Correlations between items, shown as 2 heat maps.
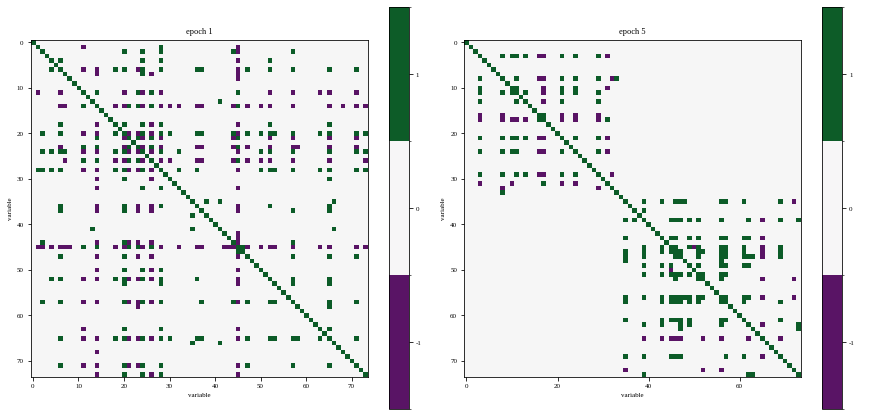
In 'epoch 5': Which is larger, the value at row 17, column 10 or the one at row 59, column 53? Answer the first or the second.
the second
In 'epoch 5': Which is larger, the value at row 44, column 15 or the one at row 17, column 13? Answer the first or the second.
the first
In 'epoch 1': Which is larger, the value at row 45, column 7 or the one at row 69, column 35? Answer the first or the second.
the second
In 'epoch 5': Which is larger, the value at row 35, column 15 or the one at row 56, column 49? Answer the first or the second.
the second
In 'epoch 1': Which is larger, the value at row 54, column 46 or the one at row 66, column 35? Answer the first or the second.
the second
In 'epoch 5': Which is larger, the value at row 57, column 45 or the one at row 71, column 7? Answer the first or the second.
the first
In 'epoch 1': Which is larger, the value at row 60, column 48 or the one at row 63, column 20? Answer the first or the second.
the second
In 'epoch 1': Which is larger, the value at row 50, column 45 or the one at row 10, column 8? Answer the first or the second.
the second
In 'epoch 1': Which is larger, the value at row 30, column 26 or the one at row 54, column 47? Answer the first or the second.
the second
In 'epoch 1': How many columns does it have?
74
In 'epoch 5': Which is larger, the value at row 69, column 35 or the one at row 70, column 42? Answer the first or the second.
the first
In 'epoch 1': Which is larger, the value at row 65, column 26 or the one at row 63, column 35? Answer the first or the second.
the second
